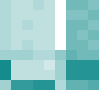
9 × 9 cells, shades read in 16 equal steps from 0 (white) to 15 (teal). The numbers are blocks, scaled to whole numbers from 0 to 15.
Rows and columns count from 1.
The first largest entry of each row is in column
7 9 7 7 7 7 1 1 4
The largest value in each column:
15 13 13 14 14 7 14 14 14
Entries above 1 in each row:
8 8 8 8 8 9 9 9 9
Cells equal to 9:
11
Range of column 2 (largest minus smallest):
9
